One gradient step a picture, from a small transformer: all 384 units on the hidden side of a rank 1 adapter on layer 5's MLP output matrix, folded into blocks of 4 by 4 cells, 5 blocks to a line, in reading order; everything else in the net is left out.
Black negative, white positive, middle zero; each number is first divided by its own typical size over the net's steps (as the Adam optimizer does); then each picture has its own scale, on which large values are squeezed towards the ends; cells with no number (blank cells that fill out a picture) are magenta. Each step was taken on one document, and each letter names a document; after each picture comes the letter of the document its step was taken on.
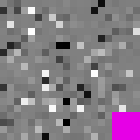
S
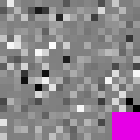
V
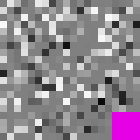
V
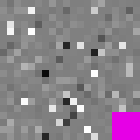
S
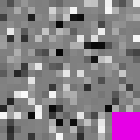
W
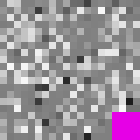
V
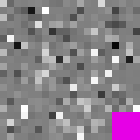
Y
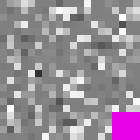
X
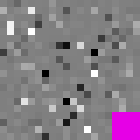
S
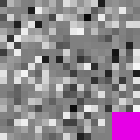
V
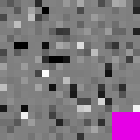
Y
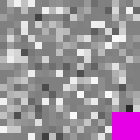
X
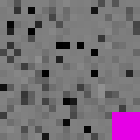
S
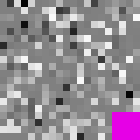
X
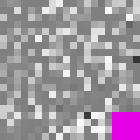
W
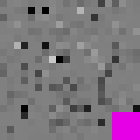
Y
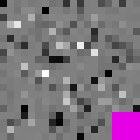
Y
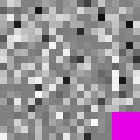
V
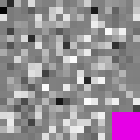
X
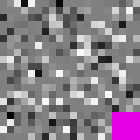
X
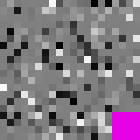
W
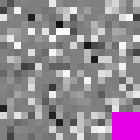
W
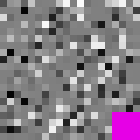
X
